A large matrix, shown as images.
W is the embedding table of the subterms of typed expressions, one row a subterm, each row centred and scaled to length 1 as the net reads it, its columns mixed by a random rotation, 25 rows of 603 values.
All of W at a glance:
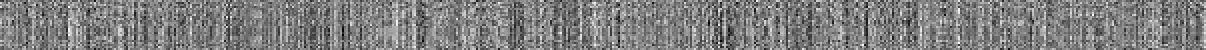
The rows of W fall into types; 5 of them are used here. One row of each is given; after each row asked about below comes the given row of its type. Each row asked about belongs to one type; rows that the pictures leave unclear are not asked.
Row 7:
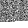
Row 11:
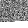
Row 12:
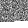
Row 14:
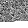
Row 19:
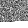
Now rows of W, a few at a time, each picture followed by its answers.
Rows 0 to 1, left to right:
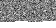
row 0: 12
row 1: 7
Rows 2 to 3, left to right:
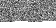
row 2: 19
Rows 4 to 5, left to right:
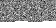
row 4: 12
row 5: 12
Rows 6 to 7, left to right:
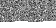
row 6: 19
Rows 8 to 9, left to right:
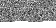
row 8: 19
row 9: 14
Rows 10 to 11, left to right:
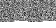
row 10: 11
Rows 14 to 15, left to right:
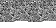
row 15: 14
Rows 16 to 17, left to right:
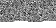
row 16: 14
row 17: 14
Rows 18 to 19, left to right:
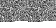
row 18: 19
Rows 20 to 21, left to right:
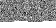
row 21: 12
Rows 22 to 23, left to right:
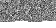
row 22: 7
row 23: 12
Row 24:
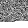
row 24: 14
